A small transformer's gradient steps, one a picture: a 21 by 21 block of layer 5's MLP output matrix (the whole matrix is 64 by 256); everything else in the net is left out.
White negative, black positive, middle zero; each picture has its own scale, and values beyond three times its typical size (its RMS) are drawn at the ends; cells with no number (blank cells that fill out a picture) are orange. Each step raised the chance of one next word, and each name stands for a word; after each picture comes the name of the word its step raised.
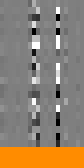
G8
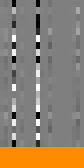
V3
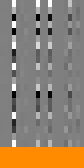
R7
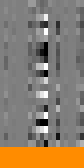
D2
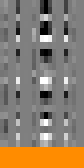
V3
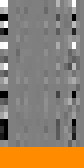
R7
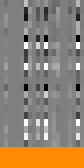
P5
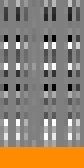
P5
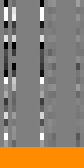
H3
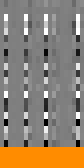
D2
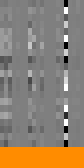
V3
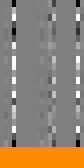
G8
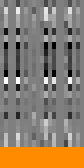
H3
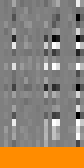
P5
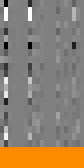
H3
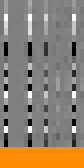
D2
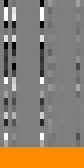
H3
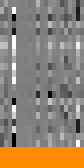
G8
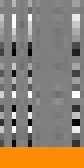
D2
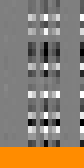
D2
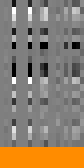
H3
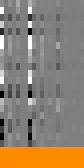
G8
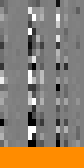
R7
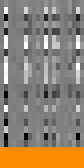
G8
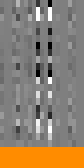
H3
